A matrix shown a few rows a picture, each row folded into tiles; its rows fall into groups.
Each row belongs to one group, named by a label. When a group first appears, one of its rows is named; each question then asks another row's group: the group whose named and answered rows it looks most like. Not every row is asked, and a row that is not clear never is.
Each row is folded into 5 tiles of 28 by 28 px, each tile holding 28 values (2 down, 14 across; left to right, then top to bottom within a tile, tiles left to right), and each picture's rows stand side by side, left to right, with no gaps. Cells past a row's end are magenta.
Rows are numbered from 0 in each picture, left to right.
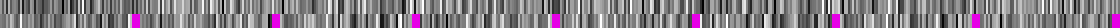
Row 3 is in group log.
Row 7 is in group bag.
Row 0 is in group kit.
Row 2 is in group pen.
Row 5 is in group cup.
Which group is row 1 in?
bag
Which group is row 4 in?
bag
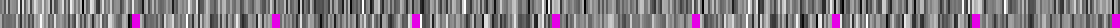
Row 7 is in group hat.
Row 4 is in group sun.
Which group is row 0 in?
bag
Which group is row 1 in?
pen
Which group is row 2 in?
kit
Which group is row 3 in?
cup
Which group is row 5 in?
pen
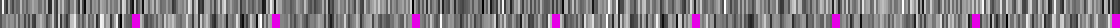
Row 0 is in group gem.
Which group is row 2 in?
hat
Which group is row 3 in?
kit
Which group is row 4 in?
pen
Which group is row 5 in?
hat
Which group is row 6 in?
bag
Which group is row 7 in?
log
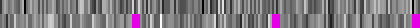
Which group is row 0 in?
sun
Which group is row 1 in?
kit
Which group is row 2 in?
hat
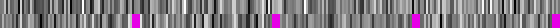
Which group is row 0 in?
kit
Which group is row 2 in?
hat
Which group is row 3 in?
bag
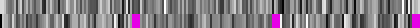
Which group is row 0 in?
log
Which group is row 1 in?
hat
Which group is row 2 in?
cup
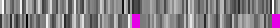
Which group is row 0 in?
log
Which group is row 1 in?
sun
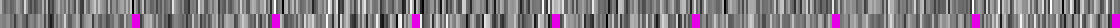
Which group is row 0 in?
hat
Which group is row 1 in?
gem
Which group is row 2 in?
pen
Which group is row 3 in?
cup
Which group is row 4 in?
gem
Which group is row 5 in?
sun
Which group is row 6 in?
sun
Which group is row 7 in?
bag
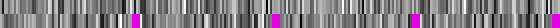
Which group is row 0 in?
pen
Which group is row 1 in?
cup
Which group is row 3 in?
cup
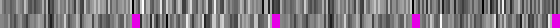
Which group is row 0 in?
hat
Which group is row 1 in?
log
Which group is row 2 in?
hat
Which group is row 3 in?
kit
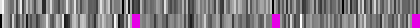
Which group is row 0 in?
log
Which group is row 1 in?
hat
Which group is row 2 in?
kit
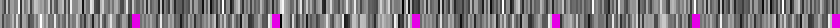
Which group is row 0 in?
bag
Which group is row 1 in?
kit
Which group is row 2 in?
log
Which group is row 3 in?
kit
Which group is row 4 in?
gem
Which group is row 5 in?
kit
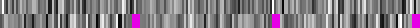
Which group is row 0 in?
gem
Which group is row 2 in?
pen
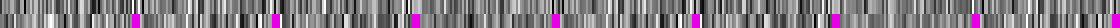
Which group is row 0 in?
sun
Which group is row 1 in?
pen
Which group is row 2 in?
cup
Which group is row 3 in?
hat
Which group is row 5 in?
cup
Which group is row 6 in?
sun
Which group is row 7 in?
pen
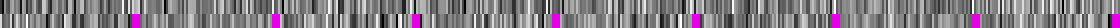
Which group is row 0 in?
cup
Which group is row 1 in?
sun
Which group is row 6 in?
sun
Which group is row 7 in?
bag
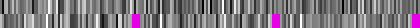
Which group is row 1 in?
kit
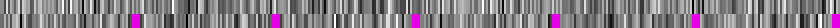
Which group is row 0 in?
bag
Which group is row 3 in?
bag
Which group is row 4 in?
hat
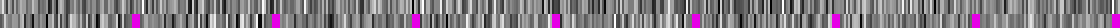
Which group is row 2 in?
hat
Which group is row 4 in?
log
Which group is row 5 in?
kit
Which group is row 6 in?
bag
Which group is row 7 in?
sun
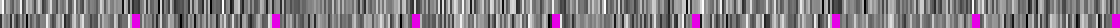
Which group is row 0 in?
log
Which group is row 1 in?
kit
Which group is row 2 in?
gem
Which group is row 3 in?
bag
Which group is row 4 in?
cup
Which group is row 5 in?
log
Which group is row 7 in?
gem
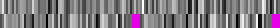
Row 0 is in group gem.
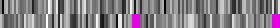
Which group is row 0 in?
pen
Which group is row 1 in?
sun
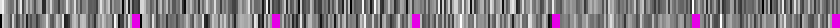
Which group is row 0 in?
log
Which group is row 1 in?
log
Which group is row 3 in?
bag
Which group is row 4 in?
sun
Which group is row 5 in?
kit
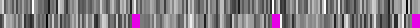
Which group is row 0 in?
gem
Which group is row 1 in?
sun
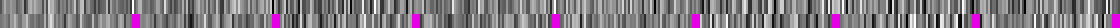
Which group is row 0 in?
sun
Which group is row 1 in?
hat
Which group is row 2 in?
kit
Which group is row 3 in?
gem
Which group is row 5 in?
cup
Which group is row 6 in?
gem
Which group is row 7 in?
log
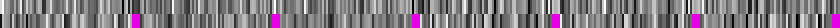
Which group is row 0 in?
log
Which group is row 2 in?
hat
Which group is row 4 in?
cup
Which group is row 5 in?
gem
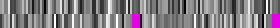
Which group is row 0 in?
log
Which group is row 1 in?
log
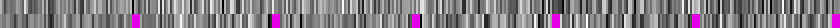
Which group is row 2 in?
bag
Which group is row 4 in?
cup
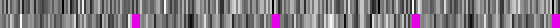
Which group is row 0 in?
kit
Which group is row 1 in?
hat
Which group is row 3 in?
hat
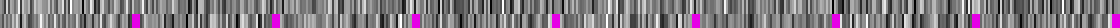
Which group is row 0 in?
bag
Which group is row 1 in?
gem
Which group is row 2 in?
pen
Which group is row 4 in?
pen
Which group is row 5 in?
hat
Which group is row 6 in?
cup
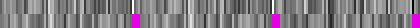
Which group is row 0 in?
sun
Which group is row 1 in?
sun
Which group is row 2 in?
hat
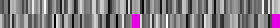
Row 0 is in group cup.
